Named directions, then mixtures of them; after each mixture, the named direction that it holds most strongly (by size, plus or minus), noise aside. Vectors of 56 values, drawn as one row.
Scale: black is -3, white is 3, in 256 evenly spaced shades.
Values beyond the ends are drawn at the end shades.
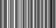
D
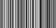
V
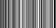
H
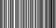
D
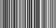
V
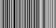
V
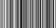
H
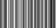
D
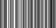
D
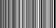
H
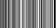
H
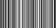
H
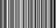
D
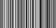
V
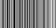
D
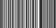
V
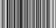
D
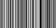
V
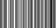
D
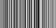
V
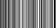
H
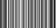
D
